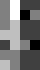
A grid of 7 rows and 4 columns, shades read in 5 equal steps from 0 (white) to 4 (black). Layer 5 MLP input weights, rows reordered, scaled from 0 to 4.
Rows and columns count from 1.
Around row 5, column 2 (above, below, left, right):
1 2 3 2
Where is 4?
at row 2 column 3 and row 5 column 4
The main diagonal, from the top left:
2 0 3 3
